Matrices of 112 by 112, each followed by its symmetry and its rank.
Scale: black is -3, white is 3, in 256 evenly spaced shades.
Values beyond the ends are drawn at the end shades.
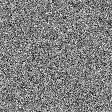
neither, full rank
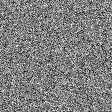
antisymmetric, full rank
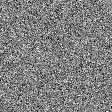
antisymmetric, full rank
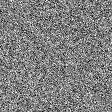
antisymmetric, full rank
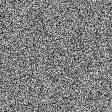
neither, full rank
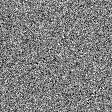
antisymmetric, full rank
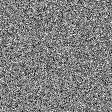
antisymmetric, full rank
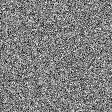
neither, full rank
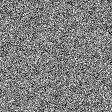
neither, full rank
